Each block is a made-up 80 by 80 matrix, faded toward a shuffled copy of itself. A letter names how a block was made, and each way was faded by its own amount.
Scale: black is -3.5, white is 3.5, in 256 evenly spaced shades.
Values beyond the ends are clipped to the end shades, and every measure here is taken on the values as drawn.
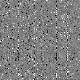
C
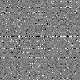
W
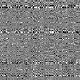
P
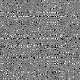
W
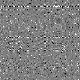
W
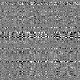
P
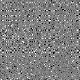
W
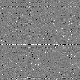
W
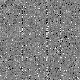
C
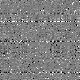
W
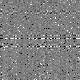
W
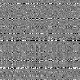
P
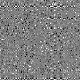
W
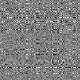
P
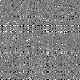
W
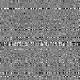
P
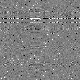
W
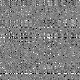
W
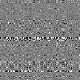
P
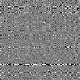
P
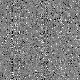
C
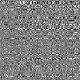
P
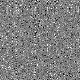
C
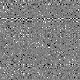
W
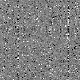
C
